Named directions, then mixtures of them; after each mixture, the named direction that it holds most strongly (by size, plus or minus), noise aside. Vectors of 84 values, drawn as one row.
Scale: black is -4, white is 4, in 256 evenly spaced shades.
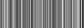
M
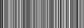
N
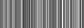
M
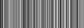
N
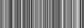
M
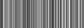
N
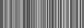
N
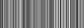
N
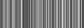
M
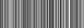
N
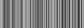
M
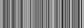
M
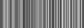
M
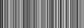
N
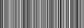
N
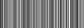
N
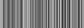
N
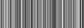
M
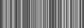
M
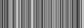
M
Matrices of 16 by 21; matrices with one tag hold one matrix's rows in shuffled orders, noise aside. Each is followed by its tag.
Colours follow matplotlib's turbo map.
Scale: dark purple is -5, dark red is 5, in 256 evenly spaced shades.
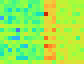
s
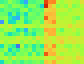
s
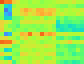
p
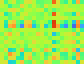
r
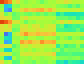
p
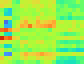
p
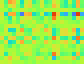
r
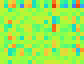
r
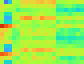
p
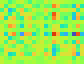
r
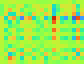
r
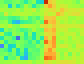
s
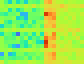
s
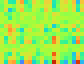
r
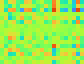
r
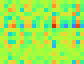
r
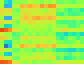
p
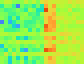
s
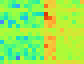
s
